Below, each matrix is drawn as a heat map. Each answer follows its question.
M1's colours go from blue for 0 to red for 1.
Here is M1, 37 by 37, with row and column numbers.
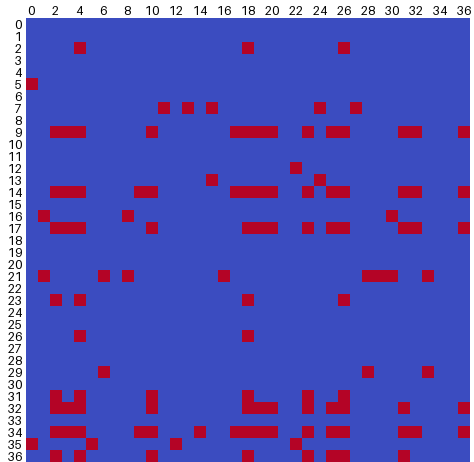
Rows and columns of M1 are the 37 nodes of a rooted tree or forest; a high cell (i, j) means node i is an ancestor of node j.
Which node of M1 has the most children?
32
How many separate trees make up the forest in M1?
4
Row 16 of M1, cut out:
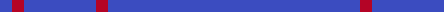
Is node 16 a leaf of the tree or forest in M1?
no
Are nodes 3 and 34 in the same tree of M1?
yes
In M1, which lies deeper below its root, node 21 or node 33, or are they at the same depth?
node 33
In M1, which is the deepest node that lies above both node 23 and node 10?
31
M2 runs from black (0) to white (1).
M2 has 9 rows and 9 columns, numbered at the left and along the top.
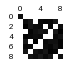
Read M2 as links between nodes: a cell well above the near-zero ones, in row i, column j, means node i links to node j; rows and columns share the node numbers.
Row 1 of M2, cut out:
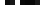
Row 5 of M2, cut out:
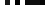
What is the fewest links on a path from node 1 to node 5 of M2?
2
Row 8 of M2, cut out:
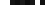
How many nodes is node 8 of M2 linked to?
3
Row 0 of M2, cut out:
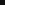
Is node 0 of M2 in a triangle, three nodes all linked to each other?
yes
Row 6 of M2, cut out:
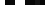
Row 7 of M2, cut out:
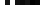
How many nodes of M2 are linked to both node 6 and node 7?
1
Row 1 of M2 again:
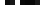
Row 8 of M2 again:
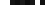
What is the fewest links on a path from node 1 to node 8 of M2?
1
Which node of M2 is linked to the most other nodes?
node 0
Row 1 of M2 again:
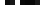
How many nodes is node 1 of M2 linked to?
3
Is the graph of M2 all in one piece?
yes
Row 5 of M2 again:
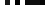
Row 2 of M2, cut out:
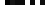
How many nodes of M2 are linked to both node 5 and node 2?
1
